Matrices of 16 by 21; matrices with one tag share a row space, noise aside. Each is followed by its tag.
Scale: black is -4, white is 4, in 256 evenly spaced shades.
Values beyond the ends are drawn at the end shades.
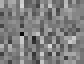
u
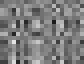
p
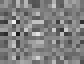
p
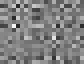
p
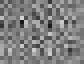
u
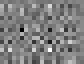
u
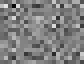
p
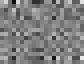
p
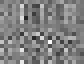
u
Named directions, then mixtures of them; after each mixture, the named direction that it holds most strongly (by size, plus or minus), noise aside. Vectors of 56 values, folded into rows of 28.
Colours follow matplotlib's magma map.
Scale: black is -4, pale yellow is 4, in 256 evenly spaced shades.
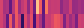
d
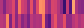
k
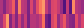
k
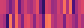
k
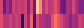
d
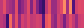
k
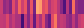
k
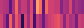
d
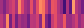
k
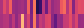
d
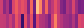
d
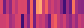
k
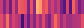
k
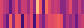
d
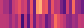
k
